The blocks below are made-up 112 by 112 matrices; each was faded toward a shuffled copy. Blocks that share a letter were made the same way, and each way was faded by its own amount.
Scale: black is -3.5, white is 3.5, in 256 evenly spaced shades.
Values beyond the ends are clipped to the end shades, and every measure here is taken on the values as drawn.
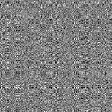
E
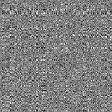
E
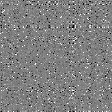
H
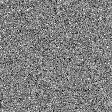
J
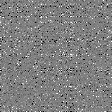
H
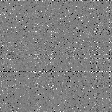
H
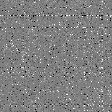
H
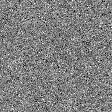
J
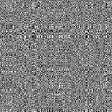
E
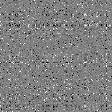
H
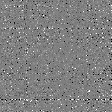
H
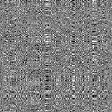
E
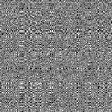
E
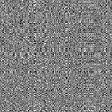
E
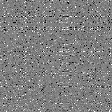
H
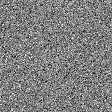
J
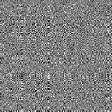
E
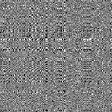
E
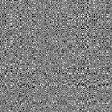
E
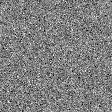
J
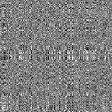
E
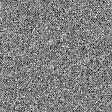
J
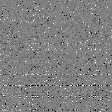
H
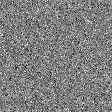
J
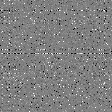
H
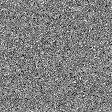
J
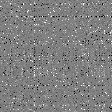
H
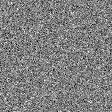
J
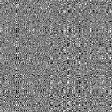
E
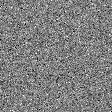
J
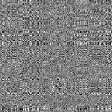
E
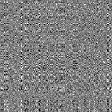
E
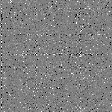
H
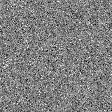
J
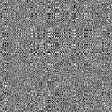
E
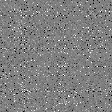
H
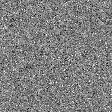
J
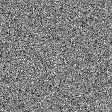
J
